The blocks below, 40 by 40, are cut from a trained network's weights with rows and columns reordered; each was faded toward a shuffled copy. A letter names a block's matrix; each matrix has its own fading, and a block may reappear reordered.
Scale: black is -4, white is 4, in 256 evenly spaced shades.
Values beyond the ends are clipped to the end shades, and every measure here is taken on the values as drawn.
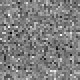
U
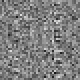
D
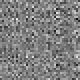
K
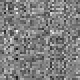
K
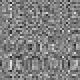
K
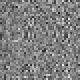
D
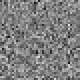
D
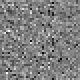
U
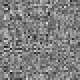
D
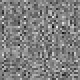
K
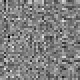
D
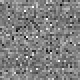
U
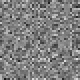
K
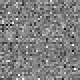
U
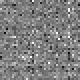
U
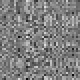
K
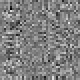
K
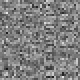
D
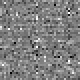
U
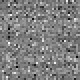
U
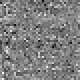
U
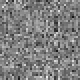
D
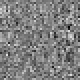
K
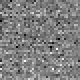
U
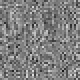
K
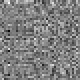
K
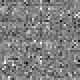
U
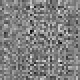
K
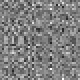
K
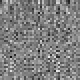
K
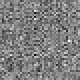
D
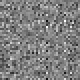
D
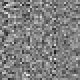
K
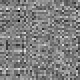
K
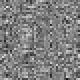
D
